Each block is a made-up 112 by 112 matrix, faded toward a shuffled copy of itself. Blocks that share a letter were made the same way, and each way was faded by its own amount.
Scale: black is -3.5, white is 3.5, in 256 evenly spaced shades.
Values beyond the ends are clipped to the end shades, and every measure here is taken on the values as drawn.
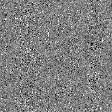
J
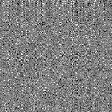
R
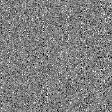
J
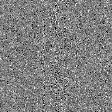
J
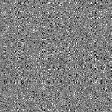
R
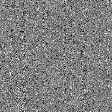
J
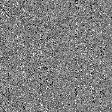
J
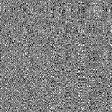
R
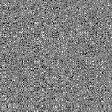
R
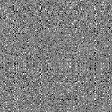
R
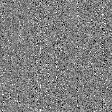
J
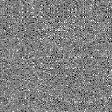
R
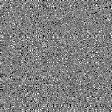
R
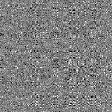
R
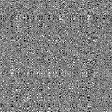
R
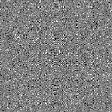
R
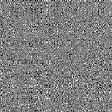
R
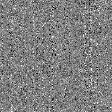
J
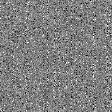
J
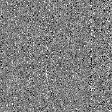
J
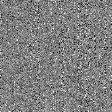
J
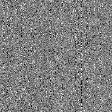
J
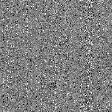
J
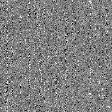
J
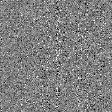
J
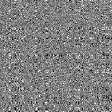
R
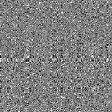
R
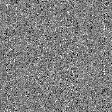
J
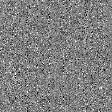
J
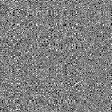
R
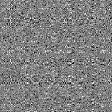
R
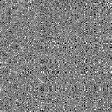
R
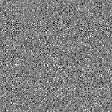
R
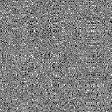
R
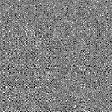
R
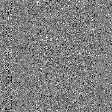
J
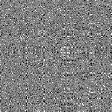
R
